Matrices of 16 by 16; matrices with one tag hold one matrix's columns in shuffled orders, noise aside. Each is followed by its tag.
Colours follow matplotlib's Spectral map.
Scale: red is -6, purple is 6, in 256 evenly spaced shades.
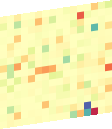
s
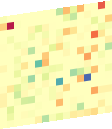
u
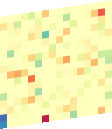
s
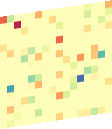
u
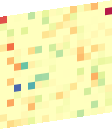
u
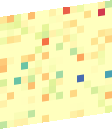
u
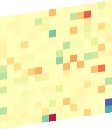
s
